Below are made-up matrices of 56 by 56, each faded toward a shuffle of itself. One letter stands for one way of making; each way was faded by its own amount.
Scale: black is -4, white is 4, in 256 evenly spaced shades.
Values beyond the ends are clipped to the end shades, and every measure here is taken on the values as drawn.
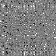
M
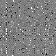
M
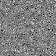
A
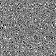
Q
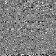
Q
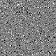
A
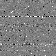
Q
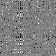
M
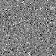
A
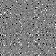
M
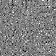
A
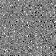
A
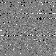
Q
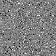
A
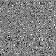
A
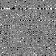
Q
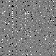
M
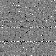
Q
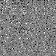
A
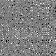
M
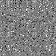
A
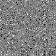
A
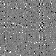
M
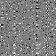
M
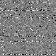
Q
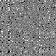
M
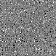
A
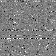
Q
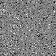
A
